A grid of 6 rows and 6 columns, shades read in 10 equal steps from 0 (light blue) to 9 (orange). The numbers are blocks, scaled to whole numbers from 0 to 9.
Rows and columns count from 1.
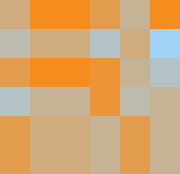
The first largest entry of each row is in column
2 2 2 4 1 1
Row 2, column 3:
5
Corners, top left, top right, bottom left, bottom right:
5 9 7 4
